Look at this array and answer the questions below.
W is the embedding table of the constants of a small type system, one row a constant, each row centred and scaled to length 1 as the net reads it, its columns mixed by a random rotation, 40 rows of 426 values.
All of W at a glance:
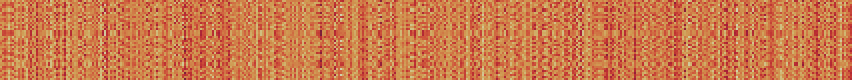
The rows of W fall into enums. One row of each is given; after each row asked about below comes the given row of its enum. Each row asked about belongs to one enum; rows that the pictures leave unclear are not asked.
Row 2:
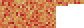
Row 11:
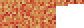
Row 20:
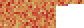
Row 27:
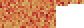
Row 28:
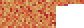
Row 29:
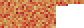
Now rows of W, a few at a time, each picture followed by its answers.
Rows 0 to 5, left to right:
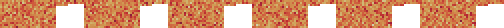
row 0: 11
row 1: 27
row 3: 20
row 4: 28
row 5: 28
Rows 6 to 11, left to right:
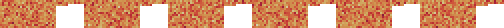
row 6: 2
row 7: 20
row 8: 11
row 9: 20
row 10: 27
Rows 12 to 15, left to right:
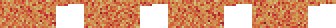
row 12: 28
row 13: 29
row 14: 28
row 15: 2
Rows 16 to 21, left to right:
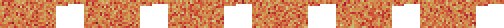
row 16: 2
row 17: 2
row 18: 11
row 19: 29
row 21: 28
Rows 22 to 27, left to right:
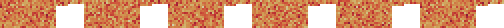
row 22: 27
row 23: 11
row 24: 20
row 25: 29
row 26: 2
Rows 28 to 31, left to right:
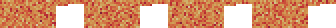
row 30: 2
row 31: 11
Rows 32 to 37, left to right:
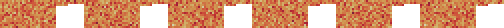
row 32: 11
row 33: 2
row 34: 20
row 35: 28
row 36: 29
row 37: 20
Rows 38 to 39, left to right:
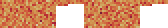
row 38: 28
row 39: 29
